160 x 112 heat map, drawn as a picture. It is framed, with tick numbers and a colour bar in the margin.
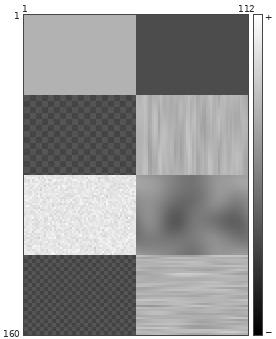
It is made of 4 by 2 panels. Panel 1,1: high, flat. Panel 1,2: low, flat. Panel 2,1: low, checkered, faint in contrast. Panel 2,2: high, streaked downward, faint in contrast. Panel 3,1: very high, fine-grained, faint in contrast. Panel 3,2: middling, smooth. Panel 4,1: low, checkered, faint in contrast. Panel 4,2: high, streaked across, faint in contrast.
